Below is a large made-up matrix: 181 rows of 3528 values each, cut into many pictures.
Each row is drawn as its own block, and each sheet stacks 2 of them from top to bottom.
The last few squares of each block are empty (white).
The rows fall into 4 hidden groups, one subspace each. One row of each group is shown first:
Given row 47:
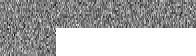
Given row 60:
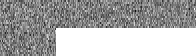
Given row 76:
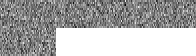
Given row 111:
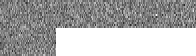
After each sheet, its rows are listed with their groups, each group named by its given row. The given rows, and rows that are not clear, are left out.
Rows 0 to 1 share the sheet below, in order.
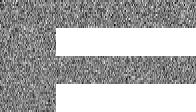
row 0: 111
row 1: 111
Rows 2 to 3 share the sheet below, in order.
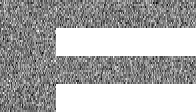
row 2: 60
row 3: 47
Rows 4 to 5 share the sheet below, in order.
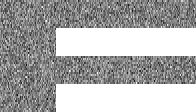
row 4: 60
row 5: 60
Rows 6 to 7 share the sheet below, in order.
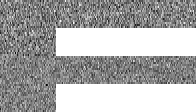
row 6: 60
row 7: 111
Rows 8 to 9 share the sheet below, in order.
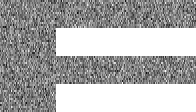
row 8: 76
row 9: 76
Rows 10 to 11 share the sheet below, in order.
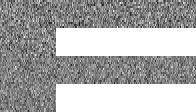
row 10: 76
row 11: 60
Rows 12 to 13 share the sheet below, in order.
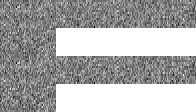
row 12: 47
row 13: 47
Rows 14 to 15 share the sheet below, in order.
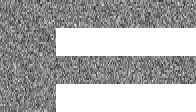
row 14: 76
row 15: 60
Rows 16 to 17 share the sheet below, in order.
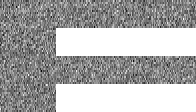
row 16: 47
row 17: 111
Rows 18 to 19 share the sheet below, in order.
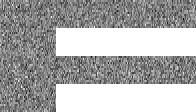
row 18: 47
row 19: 60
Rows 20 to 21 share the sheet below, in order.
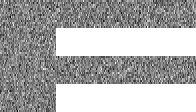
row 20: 60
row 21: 111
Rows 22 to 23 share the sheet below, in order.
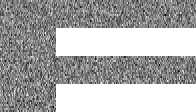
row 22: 76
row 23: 60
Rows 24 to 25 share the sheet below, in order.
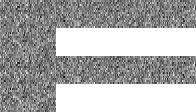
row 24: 47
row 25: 47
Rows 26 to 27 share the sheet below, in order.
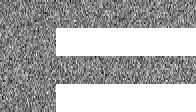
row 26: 111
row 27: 60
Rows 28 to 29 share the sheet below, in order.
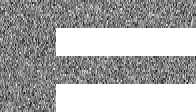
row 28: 60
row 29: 111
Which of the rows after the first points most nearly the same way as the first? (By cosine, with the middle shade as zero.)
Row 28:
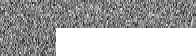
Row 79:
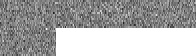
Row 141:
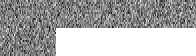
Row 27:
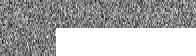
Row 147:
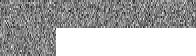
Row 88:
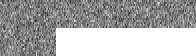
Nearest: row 27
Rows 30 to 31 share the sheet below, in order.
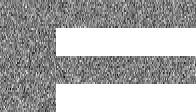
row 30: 76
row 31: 47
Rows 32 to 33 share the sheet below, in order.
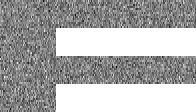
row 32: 76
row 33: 60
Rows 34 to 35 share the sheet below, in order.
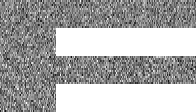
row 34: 47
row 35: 76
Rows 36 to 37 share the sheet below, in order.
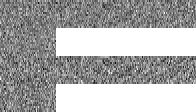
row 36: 111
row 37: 111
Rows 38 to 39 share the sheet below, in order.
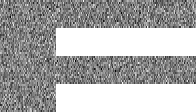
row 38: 60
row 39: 76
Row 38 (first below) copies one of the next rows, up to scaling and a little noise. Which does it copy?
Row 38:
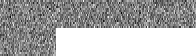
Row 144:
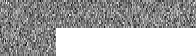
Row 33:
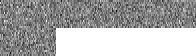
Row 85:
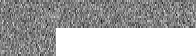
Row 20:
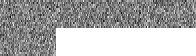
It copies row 20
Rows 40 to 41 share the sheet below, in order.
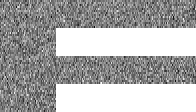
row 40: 47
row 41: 60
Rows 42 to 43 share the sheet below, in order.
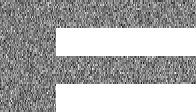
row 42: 76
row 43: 60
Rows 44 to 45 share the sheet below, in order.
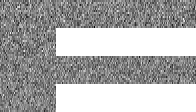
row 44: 47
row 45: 60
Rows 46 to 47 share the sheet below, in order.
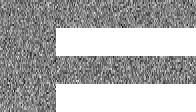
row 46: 76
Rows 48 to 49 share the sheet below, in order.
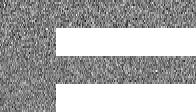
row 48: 111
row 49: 111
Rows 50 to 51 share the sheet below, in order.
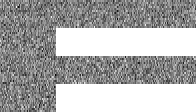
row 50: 47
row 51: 76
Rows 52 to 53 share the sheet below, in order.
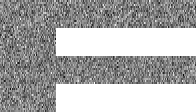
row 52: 111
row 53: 47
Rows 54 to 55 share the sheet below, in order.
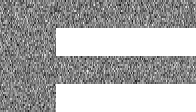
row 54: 60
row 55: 60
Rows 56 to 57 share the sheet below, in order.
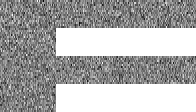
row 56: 76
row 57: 111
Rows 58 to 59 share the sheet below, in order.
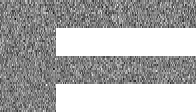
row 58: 111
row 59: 111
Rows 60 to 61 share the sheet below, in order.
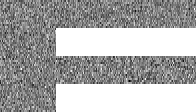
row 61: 111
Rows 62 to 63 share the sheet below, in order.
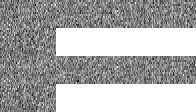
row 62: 47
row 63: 47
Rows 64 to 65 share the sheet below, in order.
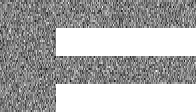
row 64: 111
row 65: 111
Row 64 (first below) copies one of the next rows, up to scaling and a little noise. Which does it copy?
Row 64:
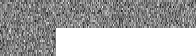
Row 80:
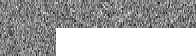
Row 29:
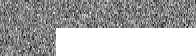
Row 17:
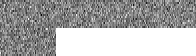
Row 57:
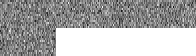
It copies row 57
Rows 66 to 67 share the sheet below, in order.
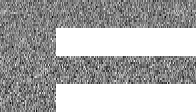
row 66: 60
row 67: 111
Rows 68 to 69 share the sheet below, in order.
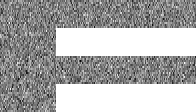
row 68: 60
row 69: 47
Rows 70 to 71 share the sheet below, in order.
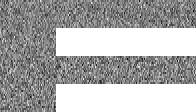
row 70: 60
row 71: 60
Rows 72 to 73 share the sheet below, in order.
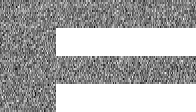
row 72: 47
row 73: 60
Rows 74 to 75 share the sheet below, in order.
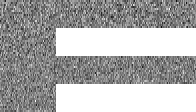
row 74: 111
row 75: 60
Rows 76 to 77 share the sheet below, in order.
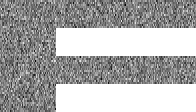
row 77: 47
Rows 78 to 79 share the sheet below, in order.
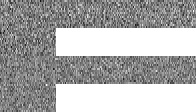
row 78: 60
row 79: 111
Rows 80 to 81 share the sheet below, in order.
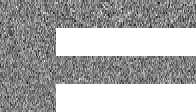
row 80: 111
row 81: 76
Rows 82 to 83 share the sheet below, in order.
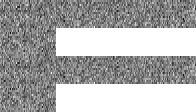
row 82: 47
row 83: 47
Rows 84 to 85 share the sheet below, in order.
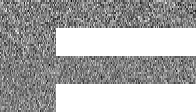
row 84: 76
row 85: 60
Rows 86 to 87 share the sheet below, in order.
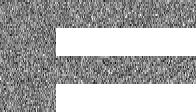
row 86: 111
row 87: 111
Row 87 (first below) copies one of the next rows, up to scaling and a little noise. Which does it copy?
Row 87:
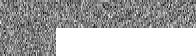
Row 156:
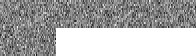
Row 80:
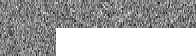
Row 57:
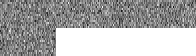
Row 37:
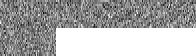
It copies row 37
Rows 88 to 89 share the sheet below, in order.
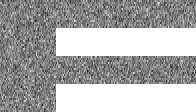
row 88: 111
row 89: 60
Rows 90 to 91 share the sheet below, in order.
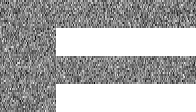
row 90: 60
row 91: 47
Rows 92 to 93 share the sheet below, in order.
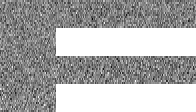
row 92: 111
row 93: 60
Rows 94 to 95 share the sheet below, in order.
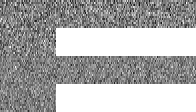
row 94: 111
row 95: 60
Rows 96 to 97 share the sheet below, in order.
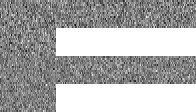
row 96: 76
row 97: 111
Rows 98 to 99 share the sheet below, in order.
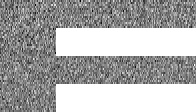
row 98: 47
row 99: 60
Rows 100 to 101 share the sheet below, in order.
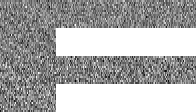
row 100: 76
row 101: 76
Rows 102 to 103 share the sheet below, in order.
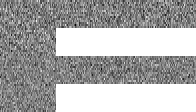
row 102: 76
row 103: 111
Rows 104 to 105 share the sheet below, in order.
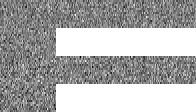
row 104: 76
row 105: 47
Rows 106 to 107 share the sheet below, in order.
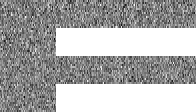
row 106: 76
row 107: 111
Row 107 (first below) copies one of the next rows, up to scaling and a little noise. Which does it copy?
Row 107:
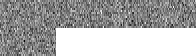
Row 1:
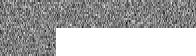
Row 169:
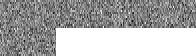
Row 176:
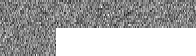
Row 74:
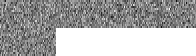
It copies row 169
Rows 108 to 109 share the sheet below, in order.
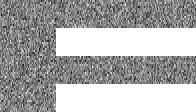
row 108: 76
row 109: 47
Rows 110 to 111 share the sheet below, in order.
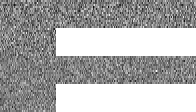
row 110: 60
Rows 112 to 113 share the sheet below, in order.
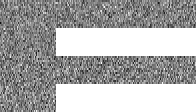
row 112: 111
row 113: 111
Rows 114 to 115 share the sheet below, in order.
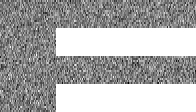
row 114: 111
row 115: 60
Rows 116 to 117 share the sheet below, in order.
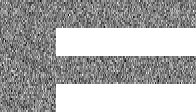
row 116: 60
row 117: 76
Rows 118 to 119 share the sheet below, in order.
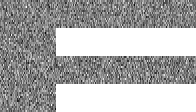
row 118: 76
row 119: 60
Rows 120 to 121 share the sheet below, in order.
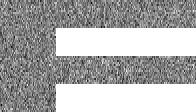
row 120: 60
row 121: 111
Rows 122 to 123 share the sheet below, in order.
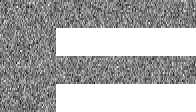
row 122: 60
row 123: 47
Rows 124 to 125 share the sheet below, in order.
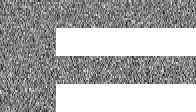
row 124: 111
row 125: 60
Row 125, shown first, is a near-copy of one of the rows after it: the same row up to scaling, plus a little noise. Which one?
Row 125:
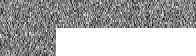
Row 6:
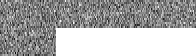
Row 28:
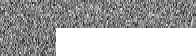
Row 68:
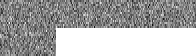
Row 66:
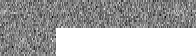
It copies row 68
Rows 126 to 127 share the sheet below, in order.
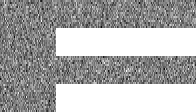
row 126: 60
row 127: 111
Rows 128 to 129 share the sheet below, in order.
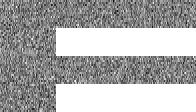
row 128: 47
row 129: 76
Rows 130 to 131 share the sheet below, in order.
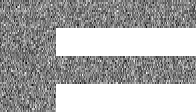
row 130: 47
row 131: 76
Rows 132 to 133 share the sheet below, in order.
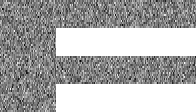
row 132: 76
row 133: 47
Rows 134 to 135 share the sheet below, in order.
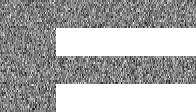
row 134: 60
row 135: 76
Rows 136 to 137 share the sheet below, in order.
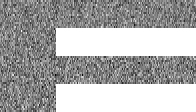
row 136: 60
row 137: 76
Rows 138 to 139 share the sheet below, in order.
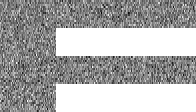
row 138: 111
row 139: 47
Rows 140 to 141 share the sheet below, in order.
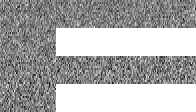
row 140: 47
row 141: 47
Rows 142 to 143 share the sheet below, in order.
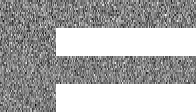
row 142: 76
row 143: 76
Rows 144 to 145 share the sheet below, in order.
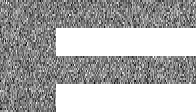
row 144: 60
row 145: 60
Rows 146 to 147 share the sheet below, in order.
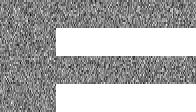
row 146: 60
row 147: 60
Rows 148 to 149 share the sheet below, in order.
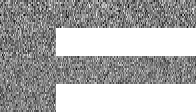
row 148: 111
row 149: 111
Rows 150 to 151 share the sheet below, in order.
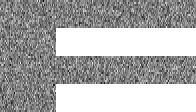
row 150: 76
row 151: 60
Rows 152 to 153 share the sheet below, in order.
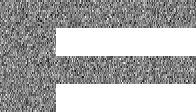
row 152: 47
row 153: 76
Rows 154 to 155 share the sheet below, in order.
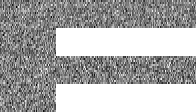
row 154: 47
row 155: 111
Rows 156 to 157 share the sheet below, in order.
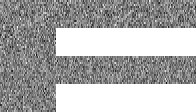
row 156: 111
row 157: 76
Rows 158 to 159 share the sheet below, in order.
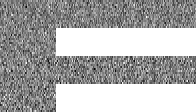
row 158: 76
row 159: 76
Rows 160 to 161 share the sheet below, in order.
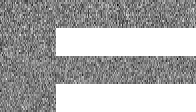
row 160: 111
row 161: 76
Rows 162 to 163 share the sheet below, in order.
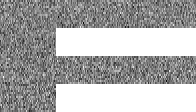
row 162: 60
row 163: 76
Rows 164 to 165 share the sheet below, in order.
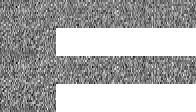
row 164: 47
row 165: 47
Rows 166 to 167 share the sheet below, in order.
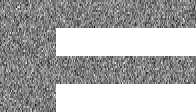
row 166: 47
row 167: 76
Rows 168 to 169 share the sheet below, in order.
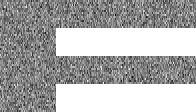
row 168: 76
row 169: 111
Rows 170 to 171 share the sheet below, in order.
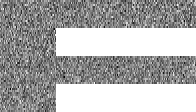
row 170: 60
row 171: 47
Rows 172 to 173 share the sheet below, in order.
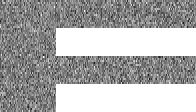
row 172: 111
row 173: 76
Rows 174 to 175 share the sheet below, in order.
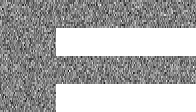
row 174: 76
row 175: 60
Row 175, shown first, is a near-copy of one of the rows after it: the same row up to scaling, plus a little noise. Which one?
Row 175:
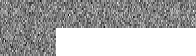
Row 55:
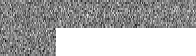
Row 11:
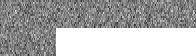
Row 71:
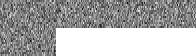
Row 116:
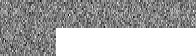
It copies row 116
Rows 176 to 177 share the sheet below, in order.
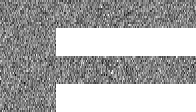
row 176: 111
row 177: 111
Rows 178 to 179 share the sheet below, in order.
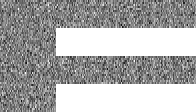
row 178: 76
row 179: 76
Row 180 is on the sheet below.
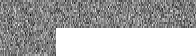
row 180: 60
